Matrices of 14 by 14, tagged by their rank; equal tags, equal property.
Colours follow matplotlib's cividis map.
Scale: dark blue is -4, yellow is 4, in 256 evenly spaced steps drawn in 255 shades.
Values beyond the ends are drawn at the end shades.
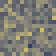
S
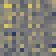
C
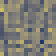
C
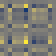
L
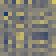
C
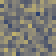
S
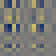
L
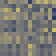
C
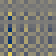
L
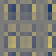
L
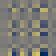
L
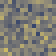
S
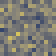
S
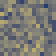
S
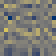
C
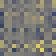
C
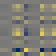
L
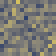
S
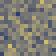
S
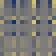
L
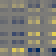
L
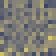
C
